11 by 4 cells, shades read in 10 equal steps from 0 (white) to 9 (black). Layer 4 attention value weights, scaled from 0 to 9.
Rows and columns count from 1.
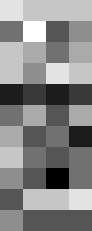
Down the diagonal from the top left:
1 0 5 2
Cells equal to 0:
1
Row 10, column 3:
2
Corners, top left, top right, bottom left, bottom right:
1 2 4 6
